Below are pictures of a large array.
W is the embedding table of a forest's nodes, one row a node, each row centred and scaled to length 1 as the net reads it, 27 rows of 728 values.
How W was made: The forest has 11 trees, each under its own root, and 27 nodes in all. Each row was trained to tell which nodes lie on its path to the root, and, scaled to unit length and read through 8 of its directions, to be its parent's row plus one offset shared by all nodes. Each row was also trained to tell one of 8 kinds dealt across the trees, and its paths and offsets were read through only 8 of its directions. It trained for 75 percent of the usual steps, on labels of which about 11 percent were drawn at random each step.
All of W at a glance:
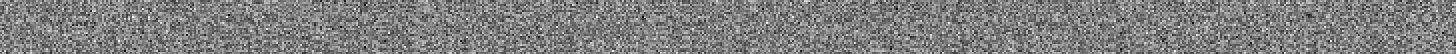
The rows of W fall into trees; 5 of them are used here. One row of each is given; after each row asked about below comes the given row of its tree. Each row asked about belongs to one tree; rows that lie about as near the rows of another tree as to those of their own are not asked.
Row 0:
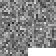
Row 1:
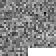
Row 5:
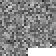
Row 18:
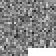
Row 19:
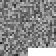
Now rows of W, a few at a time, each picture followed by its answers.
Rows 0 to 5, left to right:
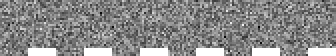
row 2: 18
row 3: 0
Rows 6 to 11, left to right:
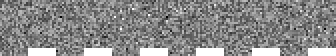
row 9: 18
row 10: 18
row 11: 0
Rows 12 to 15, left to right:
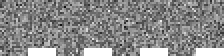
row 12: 1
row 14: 1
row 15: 19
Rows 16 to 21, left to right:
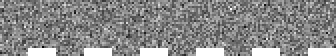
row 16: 19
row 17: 0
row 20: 0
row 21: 5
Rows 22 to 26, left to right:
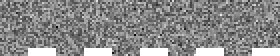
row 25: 5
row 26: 18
